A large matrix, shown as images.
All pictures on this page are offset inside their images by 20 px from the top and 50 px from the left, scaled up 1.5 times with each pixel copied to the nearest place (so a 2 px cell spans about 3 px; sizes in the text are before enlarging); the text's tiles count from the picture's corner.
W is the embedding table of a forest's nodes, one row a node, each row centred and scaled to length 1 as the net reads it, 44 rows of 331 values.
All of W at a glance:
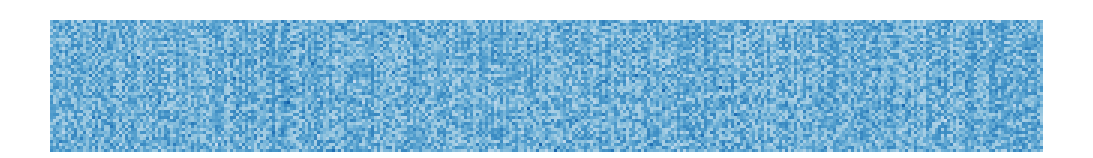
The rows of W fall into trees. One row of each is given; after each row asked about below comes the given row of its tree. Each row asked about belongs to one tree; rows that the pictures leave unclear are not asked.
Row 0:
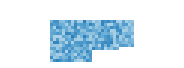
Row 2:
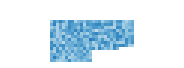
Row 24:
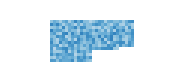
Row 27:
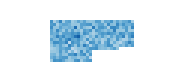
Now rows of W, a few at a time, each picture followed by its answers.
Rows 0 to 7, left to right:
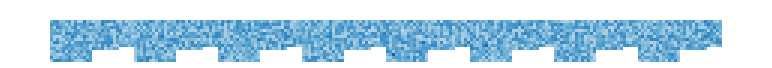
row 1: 27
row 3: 27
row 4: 24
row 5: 2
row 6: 24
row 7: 2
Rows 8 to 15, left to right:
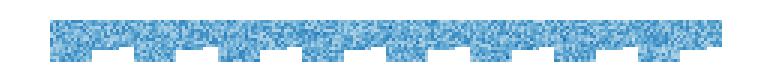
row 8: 24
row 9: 2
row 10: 27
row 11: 24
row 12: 2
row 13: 24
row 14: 24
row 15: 27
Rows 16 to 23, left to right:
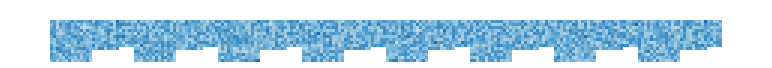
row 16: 2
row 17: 24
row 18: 27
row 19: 24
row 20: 0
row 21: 24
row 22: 2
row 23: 2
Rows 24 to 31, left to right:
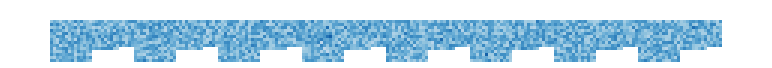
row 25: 0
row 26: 27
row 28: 2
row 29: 2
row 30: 24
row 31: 0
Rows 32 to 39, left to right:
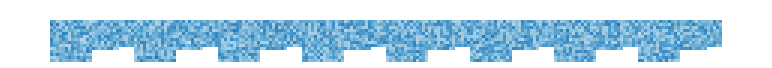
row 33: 27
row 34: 2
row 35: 2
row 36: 24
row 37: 0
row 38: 24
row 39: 24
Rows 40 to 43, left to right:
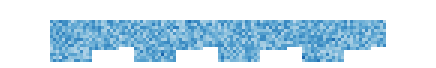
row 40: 27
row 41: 0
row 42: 2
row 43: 27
